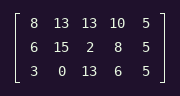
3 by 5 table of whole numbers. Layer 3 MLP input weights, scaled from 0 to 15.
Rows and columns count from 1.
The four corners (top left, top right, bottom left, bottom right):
8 5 3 5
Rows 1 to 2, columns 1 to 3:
8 13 13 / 6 15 2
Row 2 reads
6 15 2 8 5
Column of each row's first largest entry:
2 2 3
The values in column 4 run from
6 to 10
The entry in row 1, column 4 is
10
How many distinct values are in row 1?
4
